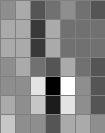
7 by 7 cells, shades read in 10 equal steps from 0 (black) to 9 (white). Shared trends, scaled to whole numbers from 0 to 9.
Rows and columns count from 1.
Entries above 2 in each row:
7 6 6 7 6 6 7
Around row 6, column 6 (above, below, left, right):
5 6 8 3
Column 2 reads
6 6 6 6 5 5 5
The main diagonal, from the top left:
5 6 2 3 9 5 5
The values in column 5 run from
4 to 9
